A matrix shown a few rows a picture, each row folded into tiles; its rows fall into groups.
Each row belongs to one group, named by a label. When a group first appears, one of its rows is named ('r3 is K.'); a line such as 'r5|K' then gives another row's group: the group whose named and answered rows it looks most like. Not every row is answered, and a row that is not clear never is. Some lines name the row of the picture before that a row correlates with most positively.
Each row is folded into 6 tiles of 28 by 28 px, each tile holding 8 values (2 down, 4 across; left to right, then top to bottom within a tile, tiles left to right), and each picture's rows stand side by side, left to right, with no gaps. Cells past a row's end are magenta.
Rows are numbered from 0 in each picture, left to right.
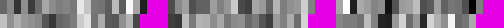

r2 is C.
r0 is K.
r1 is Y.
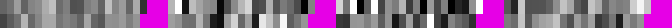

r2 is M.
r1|C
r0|Y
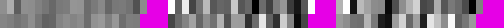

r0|C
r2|C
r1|M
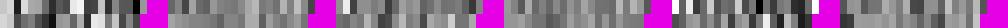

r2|C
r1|K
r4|M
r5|Y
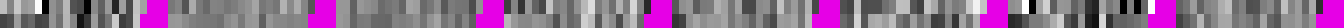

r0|M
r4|Y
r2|C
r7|Y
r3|K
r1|K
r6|M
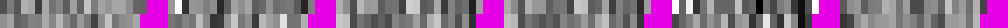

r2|C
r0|K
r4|M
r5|Y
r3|C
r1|C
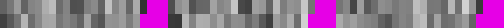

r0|Y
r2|K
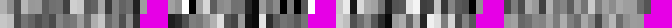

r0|C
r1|M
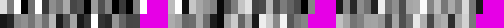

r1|C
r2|K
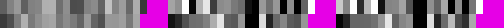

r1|M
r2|M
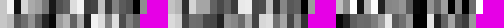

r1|C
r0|C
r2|M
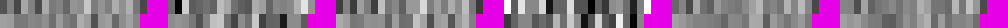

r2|K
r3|M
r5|K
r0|K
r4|K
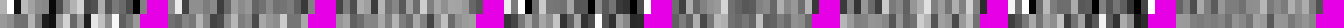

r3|M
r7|K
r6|M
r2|K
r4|Y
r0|C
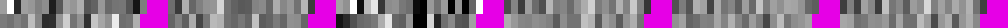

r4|K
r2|M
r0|C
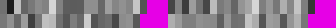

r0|Y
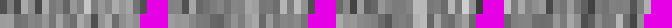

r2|K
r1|K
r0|K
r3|M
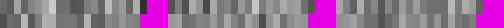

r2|K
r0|Y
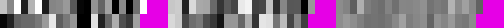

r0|M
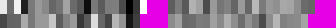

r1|K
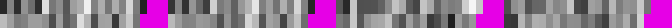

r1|K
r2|Y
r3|Y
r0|K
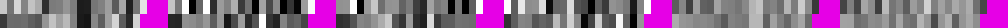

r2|M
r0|M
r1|M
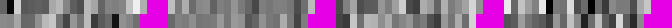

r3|M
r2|Y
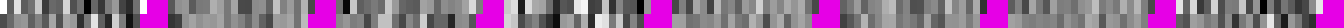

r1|Y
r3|C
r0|M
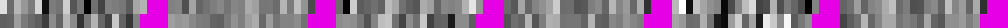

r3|Y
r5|Y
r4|C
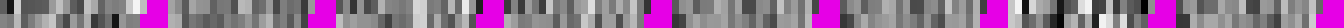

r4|Y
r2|K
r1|C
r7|Y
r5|Y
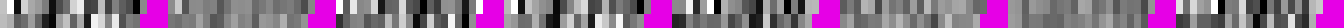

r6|C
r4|M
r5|K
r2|M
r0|C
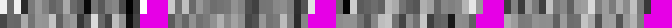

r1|M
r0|M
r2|Y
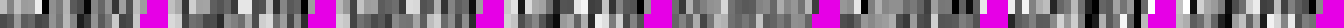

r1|C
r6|M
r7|C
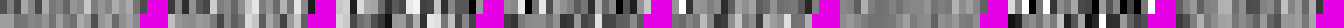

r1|K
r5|K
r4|C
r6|M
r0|K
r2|C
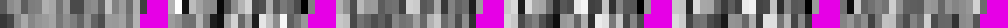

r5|Y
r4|C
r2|C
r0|Y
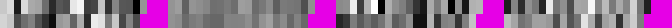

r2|M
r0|C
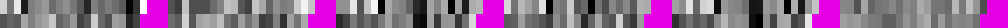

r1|Y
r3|M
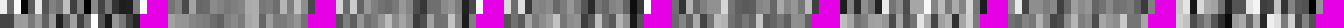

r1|K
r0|M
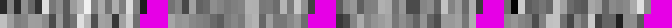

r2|Y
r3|Y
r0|K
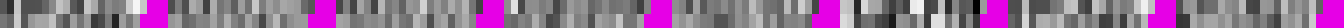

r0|Y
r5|C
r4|K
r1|K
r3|C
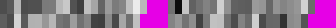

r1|Y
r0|Y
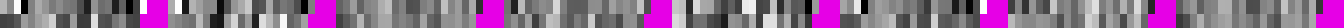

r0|M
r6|K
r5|M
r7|Y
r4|C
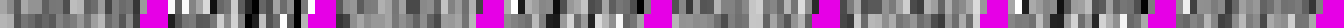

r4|K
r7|C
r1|M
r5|Y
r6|C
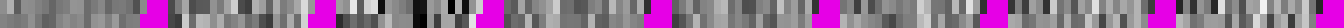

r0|C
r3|Y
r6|K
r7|K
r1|Y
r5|K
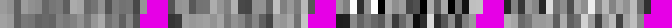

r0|C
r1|Y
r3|K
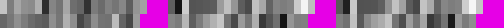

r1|Y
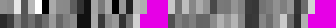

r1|M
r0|M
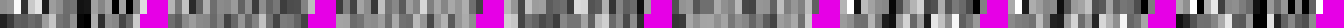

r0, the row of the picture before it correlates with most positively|0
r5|C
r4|Y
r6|C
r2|K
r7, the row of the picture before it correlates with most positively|0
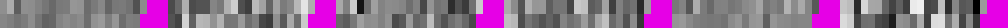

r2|M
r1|Y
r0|C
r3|C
